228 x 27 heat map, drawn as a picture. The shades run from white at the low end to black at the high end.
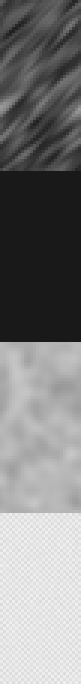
The table splits into 4 rows of 1 panel. Panel 1,1: high, slanting up to the right. Panel 2,1: very high, flat. Panel 3,1: low, blotchy, faint in contrast. Panel 4,1: very low, checkered, faint in contrast.
